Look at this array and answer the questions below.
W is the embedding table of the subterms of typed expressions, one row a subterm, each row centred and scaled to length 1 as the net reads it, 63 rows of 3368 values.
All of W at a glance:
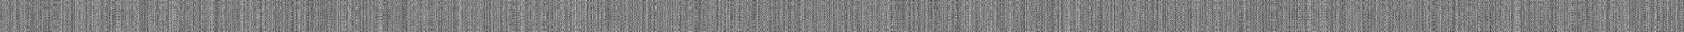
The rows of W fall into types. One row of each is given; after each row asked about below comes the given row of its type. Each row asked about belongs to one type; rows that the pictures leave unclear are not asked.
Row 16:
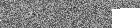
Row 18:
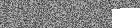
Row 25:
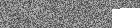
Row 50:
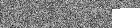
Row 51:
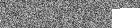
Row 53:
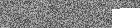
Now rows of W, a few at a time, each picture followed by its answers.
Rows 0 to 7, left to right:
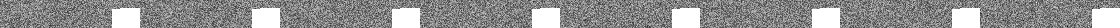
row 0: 16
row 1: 16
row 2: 25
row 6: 25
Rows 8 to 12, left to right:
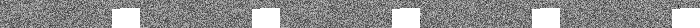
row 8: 16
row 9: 50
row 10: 53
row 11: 16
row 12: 16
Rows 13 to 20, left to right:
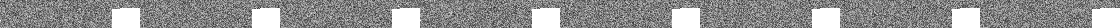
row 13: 51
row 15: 53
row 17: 51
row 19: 18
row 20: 50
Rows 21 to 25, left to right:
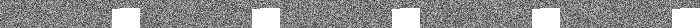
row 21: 51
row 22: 16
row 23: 18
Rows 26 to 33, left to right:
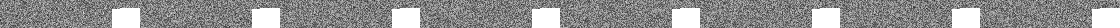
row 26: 25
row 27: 53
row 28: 18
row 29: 25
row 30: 50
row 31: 18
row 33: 18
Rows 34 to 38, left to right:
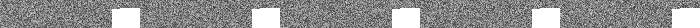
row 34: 53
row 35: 18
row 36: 50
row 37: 18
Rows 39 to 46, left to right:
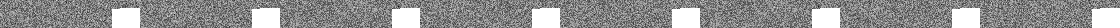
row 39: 18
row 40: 53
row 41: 50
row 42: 25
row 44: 50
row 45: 25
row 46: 18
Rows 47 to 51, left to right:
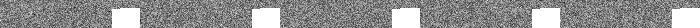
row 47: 16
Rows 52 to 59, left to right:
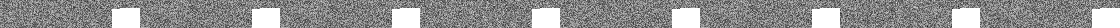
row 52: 18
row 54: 53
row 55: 51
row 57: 53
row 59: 25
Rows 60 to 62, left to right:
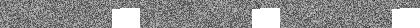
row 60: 25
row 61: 50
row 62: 53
